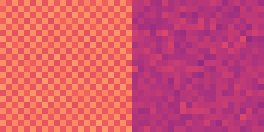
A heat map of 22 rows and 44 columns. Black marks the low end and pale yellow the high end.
It is made of 1 by 2 panels. Panel 1,1: high, checkered. Panel 1,2: middling, fine-grained, faint in contrast.
